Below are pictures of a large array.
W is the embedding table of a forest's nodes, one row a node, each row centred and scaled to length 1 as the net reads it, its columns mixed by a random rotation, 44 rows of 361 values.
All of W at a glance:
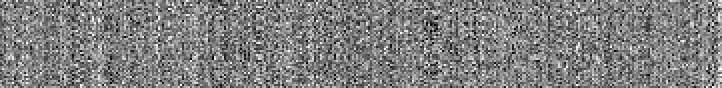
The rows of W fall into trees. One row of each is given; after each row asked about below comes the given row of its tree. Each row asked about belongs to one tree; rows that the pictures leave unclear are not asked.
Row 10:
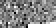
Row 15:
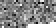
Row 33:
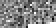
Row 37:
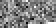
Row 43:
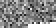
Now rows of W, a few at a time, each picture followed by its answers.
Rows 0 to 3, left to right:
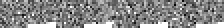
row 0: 43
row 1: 10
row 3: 37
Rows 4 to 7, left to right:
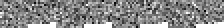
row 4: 15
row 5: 33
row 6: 10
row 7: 43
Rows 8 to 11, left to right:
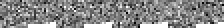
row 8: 37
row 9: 37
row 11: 15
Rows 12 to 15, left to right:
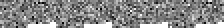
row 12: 15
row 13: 37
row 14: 37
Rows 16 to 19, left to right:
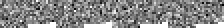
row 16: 10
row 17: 37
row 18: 10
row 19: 15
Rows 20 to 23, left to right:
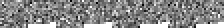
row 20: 33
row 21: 37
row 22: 10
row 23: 10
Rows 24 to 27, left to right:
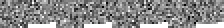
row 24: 10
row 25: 33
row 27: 37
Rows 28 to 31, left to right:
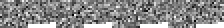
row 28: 37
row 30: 10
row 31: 33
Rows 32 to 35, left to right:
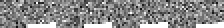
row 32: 15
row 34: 43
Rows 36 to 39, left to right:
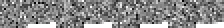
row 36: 15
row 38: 10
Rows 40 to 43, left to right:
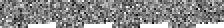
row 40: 33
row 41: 37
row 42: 10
